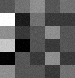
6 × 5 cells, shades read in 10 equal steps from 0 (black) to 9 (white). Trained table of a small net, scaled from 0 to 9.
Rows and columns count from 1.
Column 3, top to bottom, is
5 4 3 3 2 3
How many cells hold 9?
1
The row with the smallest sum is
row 5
